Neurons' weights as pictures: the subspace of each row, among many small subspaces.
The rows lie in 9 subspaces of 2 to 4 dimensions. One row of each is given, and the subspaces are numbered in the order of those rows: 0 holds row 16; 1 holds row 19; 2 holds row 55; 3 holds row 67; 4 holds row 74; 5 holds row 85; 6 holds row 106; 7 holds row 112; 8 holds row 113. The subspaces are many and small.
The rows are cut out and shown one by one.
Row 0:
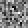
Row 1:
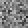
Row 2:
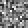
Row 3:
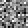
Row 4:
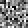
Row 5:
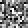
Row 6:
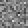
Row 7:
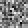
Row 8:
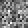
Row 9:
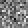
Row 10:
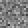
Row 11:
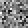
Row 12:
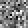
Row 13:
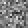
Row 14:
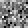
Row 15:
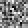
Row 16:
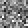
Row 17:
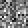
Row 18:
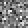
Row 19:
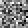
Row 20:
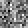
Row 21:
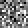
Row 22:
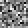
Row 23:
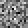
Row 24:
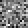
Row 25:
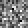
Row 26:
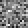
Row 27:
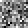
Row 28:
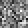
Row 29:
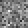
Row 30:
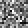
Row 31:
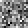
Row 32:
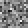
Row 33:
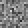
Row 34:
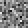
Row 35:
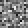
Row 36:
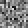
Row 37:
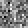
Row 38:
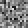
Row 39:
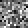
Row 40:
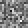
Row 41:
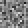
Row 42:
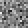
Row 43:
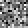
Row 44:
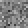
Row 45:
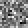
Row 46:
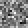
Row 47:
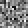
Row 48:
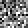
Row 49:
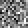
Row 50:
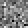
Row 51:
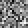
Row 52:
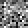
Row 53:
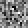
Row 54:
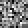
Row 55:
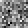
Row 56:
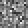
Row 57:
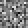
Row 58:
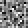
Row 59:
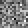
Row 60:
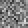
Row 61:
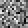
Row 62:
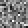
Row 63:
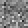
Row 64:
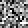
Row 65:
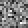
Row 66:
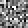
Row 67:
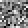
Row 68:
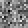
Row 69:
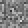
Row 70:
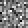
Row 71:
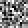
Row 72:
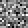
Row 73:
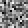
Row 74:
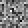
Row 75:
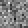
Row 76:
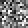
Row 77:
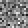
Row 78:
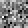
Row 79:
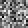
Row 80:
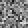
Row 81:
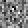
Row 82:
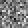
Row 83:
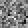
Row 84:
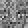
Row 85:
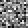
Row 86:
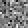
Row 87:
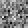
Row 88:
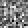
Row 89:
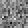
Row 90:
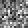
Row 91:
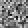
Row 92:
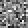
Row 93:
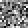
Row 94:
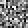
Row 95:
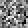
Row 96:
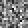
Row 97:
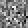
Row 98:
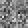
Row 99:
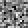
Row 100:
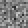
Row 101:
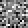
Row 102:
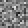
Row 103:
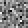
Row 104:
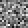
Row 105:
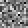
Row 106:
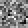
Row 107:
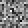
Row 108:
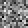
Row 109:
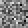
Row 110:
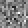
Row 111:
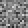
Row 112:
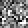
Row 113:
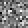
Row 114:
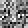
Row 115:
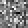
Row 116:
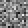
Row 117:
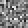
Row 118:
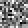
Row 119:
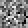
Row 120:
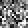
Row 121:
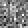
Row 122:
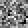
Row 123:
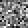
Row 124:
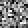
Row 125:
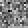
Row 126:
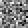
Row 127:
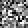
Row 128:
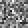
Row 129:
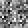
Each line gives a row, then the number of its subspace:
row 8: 2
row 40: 4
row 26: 2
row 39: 3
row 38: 1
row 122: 6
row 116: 5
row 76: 8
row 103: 8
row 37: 5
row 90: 3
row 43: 5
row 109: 1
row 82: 8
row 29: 2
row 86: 7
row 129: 5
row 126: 1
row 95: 6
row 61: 4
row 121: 5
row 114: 2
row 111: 2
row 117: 1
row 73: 1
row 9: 8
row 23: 4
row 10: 3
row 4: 1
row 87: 3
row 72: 3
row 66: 1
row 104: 3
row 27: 2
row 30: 4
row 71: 6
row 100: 0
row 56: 7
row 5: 4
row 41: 8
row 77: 3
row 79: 0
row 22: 0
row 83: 6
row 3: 5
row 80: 4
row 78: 3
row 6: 0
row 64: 4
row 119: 6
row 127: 7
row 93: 3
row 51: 4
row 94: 1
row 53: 6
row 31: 2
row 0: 6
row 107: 4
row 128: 4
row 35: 0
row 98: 5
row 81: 7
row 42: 8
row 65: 6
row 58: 8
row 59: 1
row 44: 3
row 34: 8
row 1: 8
